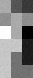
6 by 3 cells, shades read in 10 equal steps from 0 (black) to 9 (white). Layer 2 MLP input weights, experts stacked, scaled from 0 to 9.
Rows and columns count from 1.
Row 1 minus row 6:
-1 -1 -2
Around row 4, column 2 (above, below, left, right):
6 4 7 1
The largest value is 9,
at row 3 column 1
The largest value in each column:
9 7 5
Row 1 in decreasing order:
6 3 2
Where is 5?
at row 2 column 1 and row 2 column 3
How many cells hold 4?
3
